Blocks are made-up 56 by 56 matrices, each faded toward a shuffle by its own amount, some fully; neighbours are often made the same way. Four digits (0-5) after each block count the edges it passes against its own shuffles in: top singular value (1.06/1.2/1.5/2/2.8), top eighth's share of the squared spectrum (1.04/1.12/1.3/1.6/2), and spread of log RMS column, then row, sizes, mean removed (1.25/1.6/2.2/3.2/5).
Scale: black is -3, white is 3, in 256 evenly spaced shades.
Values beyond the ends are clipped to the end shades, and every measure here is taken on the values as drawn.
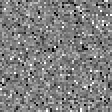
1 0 0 0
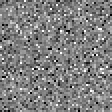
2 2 0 0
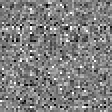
4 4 2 2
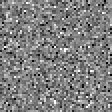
0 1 0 0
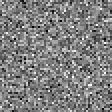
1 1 0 0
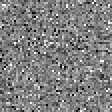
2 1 0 0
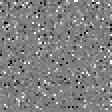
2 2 0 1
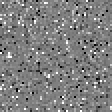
1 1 0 0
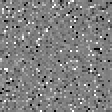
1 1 0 0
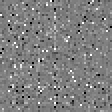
3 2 1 0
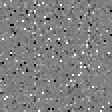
2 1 0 0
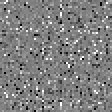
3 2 1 0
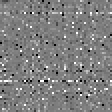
3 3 1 1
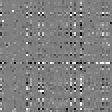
5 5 3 3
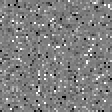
2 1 0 0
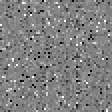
2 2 0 0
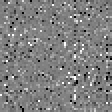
3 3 1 1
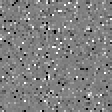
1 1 0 0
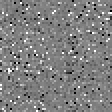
2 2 1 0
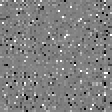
3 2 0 1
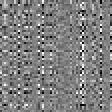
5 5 4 3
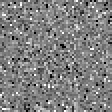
2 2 0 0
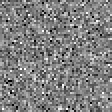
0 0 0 0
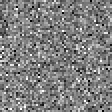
0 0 1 0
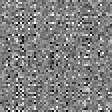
4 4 3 2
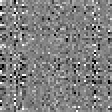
4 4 3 2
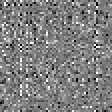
4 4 3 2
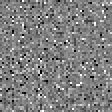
3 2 1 0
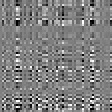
5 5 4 4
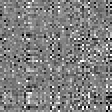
4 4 3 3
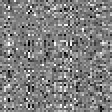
4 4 3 2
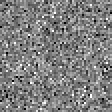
0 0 0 0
